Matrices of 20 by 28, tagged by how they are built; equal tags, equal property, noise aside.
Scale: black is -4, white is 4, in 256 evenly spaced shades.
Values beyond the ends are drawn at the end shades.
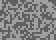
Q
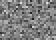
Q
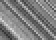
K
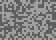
Q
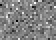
Q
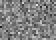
Q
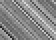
K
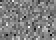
Q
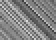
K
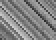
K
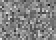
Q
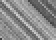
K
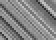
K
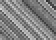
K
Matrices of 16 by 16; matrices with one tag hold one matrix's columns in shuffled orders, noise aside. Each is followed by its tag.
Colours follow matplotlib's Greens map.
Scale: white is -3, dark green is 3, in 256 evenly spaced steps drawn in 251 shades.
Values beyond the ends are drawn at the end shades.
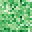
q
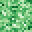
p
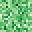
p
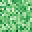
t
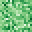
p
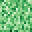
t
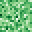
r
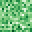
t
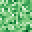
t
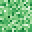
q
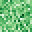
r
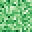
q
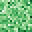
q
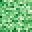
q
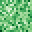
t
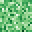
t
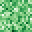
t
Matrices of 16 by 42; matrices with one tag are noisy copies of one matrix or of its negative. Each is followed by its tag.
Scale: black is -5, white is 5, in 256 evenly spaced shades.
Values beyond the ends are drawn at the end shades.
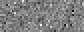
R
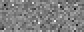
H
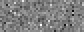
R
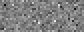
H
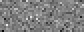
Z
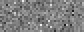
R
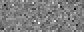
H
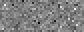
H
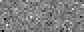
Z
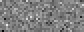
Z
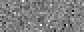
R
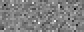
H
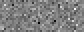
H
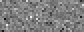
Z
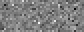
H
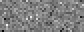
Z
